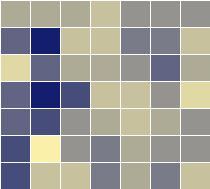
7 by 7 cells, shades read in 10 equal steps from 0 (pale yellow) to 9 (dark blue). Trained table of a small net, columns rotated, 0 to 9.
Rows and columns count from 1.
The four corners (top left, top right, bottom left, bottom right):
3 4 7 2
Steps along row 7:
down same up down up down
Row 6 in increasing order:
0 3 4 4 4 5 7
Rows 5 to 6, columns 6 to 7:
3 4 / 4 4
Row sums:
23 31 26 31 29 27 26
